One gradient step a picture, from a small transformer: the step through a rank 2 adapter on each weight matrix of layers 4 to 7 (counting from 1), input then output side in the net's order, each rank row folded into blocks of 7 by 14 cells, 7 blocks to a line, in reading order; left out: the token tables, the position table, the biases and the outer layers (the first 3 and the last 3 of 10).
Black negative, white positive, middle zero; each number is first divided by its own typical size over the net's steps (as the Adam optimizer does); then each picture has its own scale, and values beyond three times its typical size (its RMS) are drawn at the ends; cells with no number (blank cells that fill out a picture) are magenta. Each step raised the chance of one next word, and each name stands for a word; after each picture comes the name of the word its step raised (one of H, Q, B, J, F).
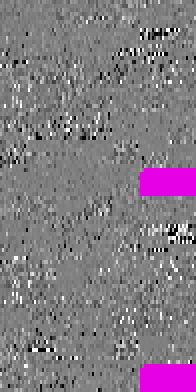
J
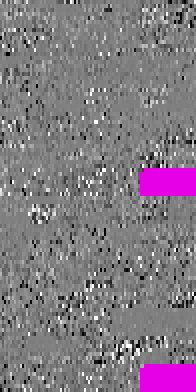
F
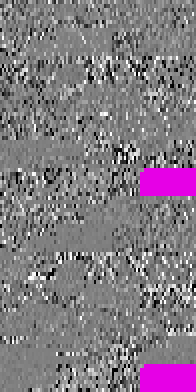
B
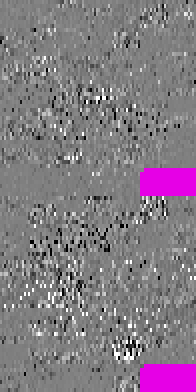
J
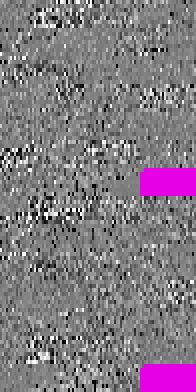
B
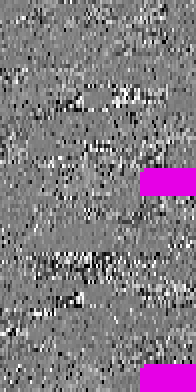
B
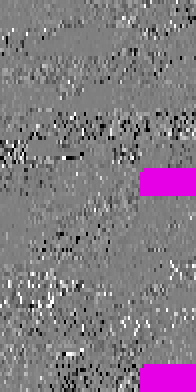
J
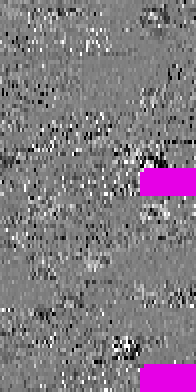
F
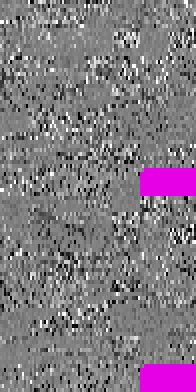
B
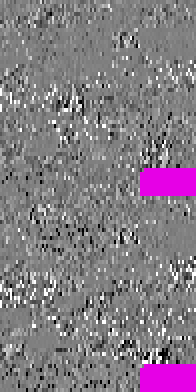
J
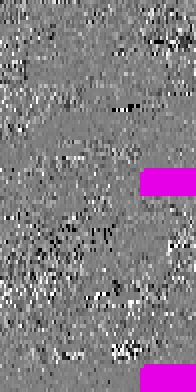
J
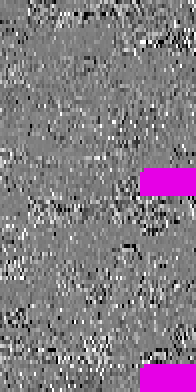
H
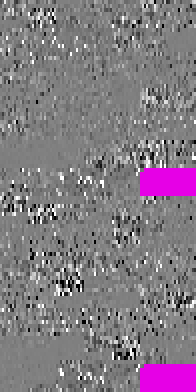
F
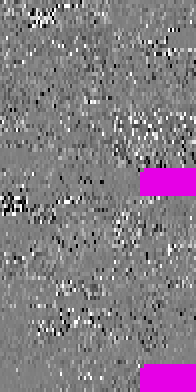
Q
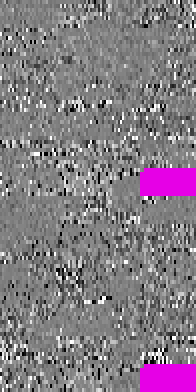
B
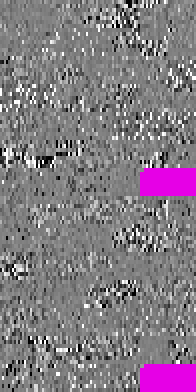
H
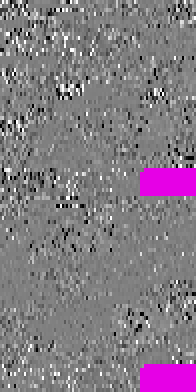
F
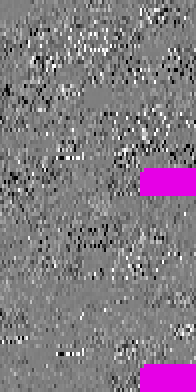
Q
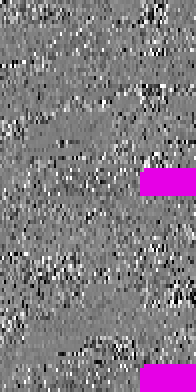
F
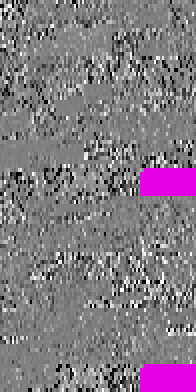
B
